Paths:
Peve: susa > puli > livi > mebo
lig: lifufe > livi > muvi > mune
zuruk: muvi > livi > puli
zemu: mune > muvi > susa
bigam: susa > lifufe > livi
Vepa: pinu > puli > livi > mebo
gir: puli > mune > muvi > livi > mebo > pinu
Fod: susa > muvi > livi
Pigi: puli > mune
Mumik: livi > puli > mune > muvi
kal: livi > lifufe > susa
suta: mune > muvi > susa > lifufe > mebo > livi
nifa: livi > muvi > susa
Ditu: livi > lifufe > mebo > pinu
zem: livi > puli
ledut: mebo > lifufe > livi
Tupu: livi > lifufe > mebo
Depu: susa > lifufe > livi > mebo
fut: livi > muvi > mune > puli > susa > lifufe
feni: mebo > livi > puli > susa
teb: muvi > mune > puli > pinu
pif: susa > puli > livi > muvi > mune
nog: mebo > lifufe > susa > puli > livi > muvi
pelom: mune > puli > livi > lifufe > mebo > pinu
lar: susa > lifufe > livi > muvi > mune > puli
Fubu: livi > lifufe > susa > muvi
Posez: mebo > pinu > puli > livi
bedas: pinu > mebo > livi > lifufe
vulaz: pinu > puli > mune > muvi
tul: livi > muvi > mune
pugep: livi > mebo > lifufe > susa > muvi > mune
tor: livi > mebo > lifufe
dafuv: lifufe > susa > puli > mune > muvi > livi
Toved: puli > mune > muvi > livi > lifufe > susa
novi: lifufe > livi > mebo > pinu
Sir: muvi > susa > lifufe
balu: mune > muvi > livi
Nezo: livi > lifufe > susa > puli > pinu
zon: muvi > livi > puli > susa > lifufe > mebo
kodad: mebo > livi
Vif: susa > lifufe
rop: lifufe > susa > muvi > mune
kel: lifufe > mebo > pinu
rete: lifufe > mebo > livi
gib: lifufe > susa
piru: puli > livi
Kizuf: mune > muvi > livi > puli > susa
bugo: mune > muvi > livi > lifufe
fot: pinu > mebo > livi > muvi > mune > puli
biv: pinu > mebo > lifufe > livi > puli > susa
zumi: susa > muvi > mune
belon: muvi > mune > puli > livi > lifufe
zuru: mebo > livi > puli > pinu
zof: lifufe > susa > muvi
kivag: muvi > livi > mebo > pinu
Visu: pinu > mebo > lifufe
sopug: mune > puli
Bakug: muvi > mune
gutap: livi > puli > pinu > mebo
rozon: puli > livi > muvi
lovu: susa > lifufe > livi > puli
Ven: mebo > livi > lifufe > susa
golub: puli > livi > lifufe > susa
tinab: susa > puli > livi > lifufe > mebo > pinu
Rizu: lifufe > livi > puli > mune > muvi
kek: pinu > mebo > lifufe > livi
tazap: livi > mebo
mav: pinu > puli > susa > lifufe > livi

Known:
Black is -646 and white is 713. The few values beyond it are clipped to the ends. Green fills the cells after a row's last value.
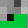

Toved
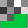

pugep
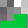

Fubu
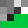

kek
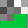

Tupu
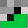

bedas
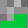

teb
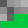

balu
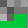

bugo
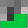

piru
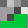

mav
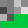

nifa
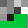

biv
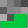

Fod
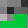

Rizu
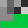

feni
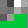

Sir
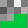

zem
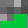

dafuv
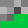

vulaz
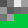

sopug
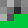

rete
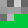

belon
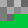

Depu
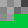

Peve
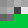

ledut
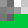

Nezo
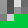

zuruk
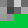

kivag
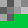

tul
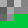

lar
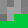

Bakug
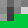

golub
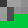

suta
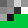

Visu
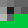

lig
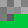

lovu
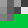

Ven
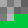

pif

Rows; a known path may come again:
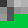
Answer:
zemu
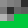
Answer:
Rizu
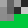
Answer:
feni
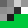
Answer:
Visu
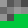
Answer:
zumi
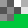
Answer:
tor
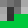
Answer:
rozon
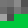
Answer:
gib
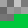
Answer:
bigam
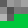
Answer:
bugo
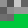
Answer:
Vif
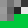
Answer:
zuru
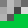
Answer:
Vepa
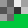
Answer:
tazap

